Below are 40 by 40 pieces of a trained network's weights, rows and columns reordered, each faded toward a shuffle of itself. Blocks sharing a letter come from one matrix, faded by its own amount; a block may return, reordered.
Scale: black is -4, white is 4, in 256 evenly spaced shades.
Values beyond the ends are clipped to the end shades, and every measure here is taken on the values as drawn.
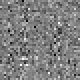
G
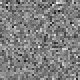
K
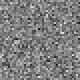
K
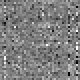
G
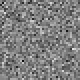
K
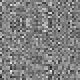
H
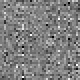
G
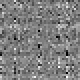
G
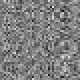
H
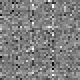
G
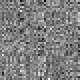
H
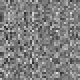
H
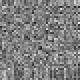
H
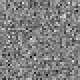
K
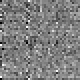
G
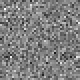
K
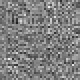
H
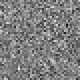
K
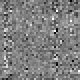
G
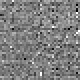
G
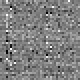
G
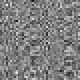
H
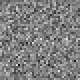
K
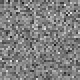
K
